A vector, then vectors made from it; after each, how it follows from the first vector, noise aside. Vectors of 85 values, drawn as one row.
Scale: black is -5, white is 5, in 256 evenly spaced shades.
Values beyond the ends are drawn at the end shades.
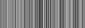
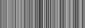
copied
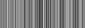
copied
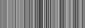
copied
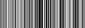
scaled up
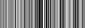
scaled up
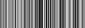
scaled up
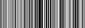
scaled up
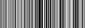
scaled up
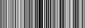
scaled up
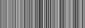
copied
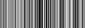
scaled up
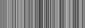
copied
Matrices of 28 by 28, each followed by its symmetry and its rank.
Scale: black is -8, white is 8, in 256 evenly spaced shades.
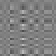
neither, rank one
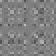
symmetric, rank three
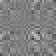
symmetric, rank three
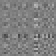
antisymmetric, rank two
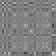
symmetric, rank three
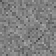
symmetric, full rank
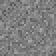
symmetric, full rank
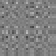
antisymmetric, rank two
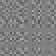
antisymmetric, rank two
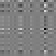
neither, rank one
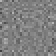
neither, rank five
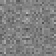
neither, rank five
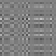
neither, rank one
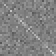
symmetric, full rank
